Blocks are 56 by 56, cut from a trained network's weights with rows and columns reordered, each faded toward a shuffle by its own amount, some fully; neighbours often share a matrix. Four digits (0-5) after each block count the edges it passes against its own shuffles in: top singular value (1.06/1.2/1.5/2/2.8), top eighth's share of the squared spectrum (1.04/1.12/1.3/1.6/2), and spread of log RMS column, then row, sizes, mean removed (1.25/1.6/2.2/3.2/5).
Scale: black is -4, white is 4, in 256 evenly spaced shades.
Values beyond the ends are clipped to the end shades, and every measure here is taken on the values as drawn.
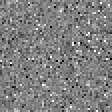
0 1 0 0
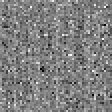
2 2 0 2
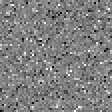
0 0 0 0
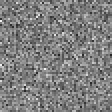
0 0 0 0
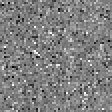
0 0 0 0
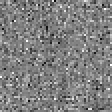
1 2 0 2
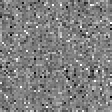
1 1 0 1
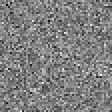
1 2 0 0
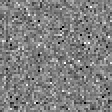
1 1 0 0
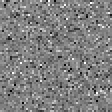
0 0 0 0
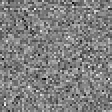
2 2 0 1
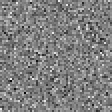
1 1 0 0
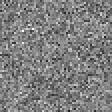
0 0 0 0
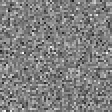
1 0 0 0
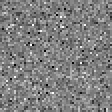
0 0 0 0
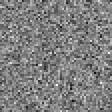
1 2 0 0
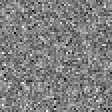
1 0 0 0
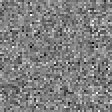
2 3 2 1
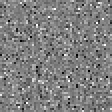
0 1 0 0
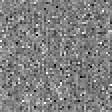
2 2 0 1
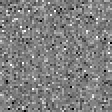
1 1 0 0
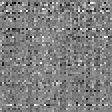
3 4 0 3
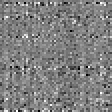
3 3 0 3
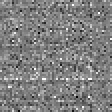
3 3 3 1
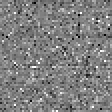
1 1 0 0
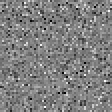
1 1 1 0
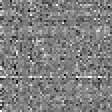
3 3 3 1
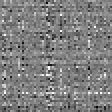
3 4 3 1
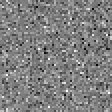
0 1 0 0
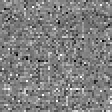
2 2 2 0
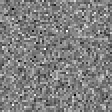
2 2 0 0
